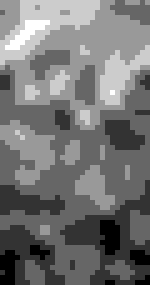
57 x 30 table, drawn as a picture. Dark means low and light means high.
Slope: up to the top. Ninth with the highest average: top left. Odd rows or columns: none. Grain: blotchy. Stripes: none.
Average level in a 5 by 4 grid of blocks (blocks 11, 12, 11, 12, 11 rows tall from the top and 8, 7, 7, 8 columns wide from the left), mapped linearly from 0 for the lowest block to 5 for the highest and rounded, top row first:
5443 / 3333 / 3221 / 1221 / 0110
